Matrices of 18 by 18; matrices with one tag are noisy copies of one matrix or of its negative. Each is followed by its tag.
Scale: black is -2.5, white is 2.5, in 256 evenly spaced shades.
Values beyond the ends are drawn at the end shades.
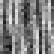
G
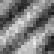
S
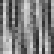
G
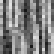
G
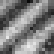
S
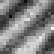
S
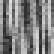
G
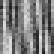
G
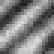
S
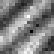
S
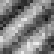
S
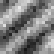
S
